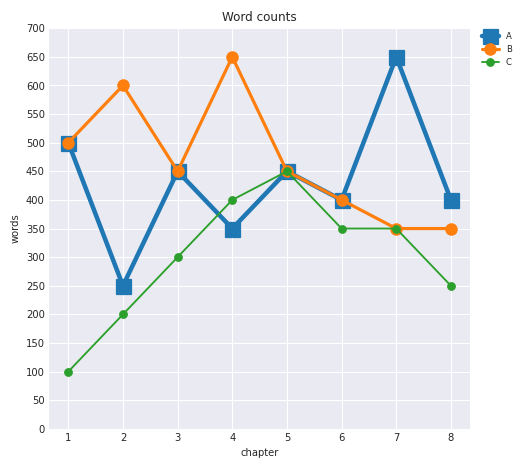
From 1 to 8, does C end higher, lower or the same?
higher
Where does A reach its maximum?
7
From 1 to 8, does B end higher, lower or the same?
lower
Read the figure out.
Title: Word counts
x-axis: chapter, ticks 1 2 3 4 5 6 7 8
y-axis: words, ticks 0 50 100 150 200 250 300 350 400 450 500 550 600 650 700
Legend: A, B, C
Values:
A: 500 250 450 350 450 400 650 400
B: 500 600 450 650 450 400 350 350
C: 100 200 300 400 450 350 350 250
